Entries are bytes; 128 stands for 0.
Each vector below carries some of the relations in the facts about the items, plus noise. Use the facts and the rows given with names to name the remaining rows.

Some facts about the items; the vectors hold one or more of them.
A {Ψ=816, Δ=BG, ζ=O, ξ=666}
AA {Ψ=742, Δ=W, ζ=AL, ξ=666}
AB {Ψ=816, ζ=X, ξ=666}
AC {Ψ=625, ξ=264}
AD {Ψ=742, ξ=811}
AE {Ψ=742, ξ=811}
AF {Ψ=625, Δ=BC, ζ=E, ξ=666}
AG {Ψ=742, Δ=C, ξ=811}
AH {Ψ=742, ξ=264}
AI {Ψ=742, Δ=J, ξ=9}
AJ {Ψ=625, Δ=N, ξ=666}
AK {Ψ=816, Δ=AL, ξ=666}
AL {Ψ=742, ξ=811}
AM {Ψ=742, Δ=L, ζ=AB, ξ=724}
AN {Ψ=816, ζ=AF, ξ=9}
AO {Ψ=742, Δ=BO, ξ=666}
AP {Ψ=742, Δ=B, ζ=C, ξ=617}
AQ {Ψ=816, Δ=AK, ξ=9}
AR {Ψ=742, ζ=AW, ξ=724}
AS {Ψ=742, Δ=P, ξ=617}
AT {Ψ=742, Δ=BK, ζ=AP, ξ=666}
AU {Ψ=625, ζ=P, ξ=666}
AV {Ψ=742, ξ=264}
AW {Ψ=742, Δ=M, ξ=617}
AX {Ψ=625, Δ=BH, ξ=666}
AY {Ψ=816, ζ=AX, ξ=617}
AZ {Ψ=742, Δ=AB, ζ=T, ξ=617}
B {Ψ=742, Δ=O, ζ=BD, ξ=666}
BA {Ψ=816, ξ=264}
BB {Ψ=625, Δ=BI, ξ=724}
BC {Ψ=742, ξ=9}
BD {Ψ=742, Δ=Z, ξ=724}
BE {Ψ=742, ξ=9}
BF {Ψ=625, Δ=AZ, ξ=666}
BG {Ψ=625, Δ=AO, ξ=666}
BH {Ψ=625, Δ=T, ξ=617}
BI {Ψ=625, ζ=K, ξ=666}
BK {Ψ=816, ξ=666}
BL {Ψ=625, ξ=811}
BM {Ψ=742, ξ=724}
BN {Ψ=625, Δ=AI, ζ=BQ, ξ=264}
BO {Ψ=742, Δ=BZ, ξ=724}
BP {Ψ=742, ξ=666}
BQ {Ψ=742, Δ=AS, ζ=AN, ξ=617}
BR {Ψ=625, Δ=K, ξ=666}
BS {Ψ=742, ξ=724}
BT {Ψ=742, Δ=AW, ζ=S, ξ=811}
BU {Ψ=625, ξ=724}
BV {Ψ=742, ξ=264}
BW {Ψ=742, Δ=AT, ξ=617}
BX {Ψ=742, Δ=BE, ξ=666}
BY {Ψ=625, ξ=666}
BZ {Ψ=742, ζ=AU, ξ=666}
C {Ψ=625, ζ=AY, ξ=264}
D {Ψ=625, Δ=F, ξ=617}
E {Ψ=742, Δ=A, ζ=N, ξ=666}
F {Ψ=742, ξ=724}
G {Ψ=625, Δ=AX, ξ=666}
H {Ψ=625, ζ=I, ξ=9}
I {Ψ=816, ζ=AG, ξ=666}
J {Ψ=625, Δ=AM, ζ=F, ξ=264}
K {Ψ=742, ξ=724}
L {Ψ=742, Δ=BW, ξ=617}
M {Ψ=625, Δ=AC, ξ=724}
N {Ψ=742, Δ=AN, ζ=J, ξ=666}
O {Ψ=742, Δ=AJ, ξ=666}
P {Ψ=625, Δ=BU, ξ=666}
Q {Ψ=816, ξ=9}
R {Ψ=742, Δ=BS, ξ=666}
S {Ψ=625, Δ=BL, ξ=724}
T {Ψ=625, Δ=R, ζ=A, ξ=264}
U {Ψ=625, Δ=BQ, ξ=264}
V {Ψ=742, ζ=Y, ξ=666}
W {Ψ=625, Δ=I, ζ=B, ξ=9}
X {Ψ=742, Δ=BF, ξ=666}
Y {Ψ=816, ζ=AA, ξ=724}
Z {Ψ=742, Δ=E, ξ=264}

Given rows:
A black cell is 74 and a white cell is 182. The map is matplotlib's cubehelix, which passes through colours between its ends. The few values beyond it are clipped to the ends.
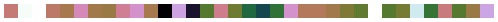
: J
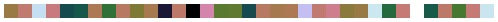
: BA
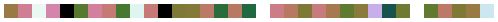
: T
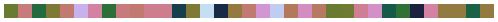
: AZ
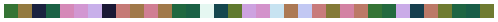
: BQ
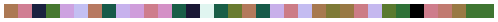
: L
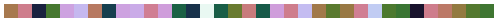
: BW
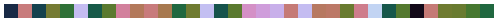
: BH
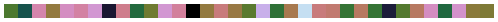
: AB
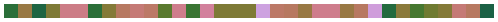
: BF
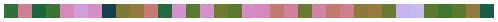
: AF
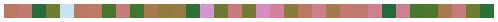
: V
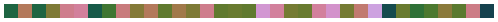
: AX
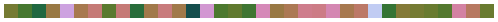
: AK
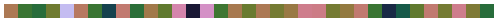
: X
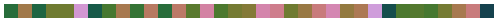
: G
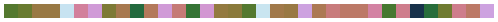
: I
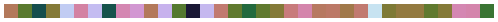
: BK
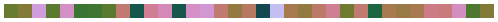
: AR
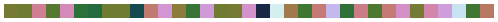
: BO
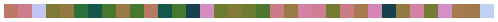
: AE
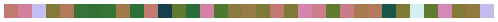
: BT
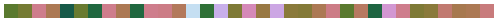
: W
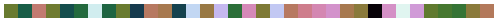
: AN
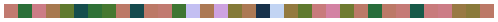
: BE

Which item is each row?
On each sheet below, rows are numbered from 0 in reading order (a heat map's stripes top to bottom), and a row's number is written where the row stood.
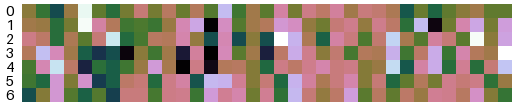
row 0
R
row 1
BZ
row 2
A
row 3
Z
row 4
AC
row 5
BS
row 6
M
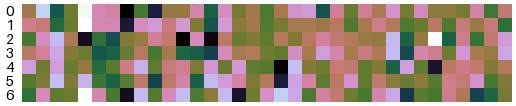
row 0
E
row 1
AT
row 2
U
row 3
AL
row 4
AI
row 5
F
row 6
AP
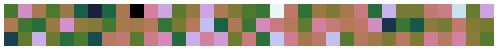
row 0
BD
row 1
O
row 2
BU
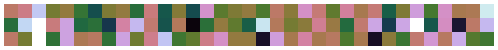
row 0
AG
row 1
C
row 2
AM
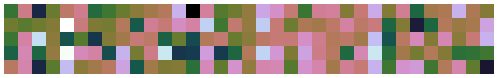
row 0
BG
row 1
B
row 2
BL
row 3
AY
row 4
AA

